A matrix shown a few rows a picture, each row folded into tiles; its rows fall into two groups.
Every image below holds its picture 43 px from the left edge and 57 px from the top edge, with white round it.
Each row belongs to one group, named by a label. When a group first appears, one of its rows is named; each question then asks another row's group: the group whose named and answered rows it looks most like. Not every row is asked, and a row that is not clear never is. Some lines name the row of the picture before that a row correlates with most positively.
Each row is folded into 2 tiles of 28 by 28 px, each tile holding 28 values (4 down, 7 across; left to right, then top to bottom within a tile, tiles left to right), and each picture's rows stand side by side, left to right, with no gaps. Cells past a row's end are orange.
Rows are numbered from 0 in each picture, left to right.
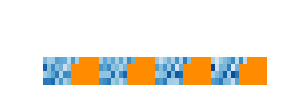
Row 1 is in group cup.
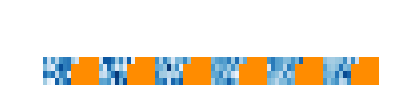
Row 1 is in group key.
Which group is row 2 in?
key
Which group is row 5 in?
cup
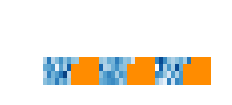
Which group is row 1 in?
cup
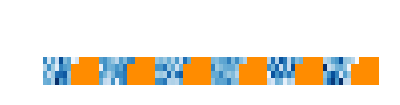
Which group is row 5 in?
cup
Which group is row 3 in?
cup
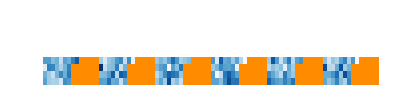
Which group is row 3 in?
key
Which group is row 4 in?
key
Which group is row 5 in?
cup
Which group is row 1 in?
cup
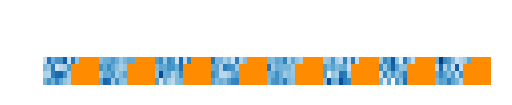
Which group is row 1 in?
cup
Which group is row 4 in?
cup
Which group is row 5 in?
key
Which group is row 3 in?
key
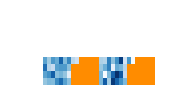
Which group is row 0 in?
cup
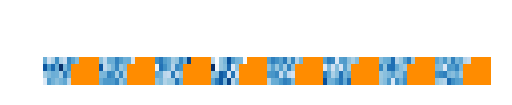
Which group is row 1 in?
cup
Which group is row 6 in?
key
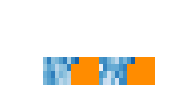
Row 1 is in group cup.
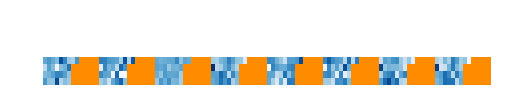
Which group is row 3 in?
cup
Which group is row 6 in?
cup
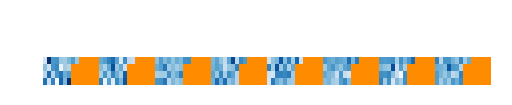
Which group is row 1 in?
key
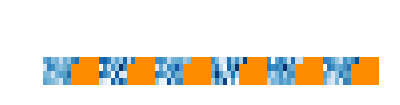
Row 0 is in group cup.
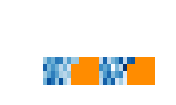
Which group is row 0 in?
cup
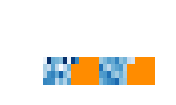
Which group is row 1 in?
cup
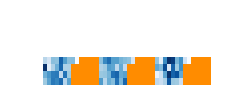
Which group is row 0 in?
cup
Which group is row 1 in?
key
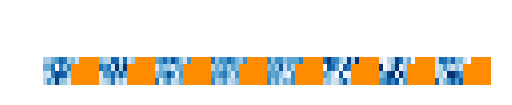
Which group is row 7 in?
key
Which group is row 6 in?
cup
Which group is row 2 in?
key
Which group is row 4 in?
key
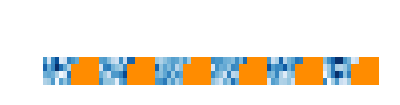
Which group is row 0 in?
key
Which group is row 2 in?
cup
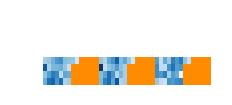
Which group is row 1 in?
cup
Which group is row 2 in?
cup
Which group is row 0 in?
cup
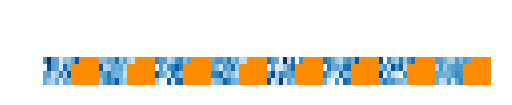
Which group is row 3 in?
cup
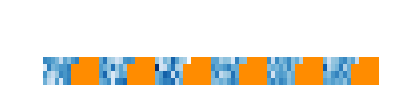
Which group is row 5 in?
cup
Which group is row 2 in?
cup
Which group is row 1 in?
key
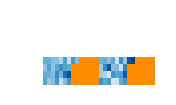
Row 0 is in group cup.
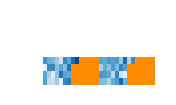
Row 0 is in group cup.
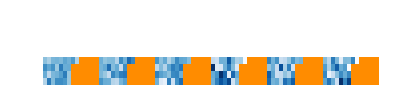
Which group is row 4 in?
key
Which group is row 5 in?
key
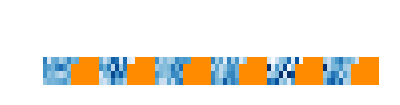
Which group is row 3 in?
key
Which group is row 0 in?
key
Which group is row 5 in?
cup
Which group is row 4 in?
cup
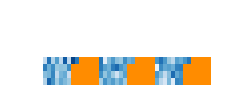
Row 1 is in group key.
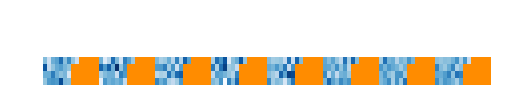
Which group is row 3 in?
key
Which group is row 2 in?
cup
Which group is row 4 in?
cup
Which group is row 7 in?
cup
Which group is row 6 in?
key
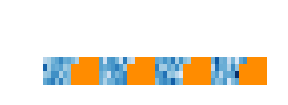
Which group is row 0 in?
cup
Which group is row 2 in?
cup
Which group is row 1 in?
key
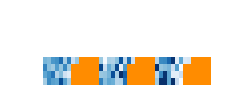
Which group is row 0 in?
cup
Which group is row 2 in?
cup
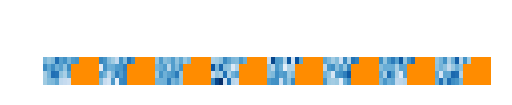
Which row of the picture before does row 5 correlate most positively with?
1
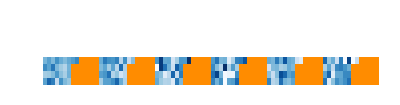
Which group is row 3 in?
key
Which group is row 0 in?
cup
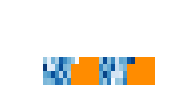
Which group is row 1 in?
key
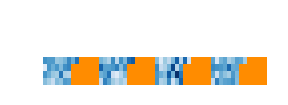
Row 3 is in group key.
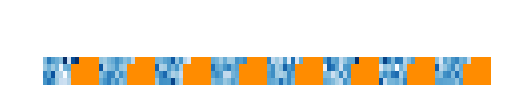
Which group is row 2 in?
cup
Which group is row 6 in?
key
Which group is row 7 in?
cup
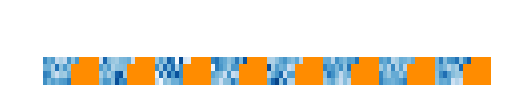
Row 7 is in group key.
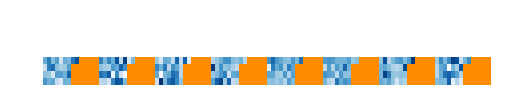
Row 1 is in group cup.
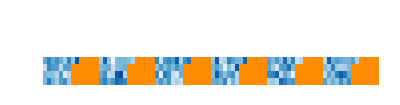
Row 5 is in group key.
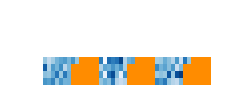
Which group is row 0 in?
cup
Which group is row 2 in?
cup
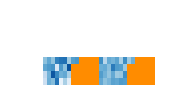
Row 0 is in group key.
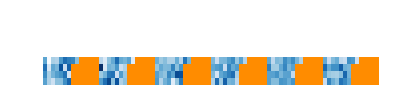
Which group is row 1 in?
cup
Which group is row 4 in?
cup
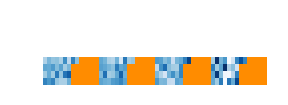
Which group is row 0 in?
cup
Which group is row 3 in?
key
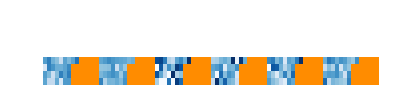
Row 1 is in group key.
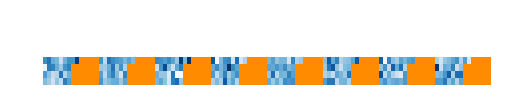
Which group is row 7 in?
cup
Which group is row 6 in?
key
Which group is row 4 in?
key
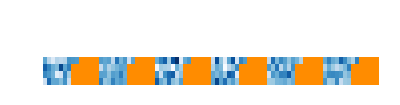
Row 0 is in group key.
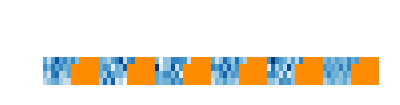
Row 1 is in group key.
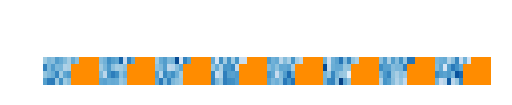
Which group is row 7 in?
cup
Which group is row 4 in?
key
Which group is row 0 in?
cup
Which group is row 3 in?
key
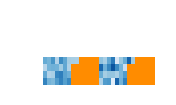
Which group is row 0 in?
key
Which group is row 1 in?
key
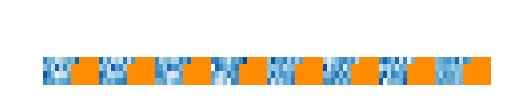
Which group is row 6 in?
key
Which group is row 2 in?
key
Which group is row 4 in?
key
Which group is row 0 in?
key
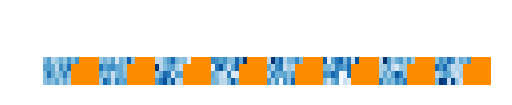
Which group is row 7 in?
cup
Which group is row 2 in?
cup
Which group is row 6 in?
key
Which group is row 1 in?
key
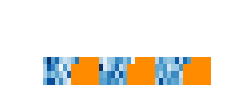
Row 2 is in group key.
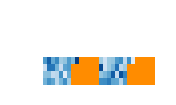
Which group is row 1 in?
cup
